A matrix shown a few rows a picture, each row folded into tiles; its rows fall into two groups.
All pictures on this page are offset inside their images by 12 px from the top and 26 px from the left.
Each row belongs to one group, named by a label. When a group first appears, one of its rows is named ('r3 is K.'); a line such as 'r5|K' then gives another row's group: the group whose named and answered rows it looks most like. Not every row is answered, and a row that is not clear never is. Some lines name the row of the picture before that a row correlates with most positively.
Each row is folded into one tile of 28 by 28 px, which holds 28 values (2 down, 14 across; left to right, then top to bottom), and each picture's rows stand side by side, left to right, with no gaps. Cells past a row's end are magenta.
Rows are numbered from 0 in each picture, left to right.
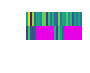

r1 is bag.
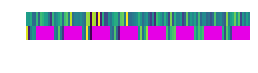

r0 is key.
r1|bag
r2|bag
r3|bag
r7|bag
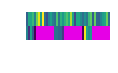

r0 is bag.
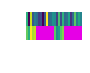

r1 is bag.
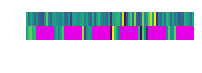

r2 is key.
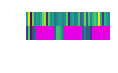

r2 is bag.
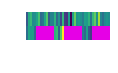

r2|bag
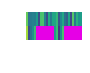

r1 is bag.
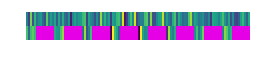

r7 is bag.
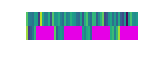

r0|key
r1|key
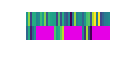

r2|bag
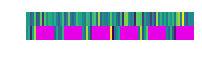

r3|key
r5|bag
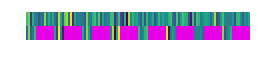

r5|key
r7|key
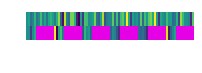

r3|bag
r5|key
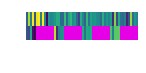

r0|bag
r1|key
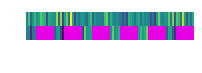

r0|bag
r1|bag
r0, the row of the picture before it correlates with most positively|0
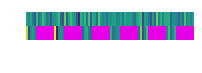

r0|key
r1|key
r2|bag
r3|key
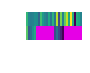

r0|key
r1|bag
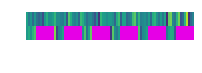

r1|key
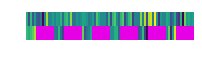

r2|key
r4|bag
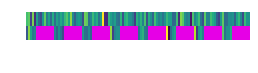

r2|key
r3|key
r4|bag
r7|key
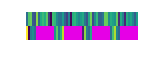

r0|key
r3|bag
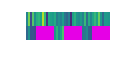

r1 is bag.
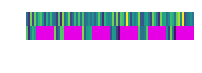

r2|key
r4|key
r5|bag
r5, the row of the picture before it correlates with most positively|2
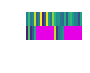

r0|key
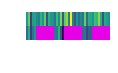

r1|bag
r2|bag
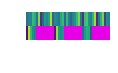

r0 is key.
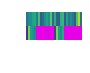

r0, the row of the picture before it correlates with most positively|0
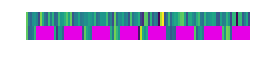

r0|key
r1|bag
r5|bag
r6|key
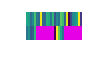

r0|key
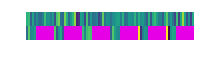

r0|bag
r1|key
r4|key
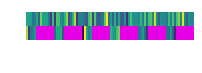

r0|key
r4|bag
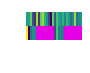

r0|key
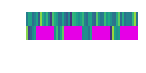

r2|key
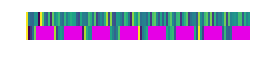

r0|key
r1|key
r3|key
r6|bag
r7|bag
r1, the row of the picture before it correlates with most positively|0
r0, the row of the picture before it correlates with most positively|0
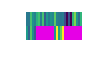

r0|bag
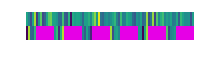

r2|bag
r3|key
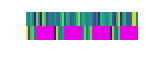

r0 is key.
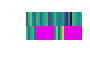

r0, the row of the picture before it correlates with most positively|0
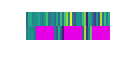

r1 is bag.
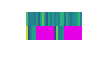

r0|key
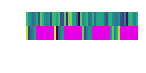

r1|key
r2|key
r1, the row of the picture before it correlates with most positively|0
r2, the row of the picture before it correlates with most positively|0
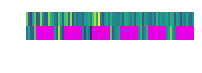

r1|bag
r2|bag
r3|key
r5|bag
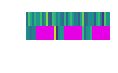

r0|key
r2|key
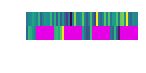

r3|bag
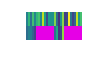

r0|bag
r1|key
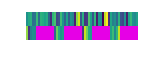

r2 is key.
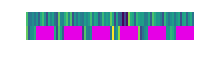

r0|key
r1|bag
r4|key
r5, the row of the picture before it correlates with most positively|2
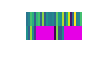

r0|bag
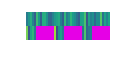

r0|key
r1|key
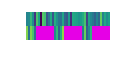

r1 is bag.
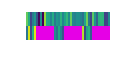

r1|bag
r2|key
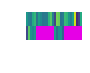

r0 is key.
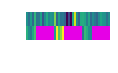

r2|bag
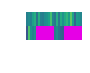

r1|bag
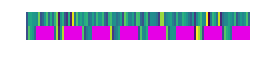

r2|key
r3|key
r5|key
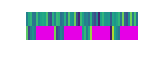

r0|key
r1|key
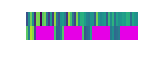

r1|key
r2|key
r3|bag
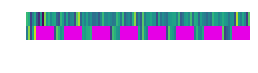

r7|key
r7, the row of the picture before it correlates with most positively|2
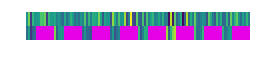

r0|bag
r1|key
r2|bag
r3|key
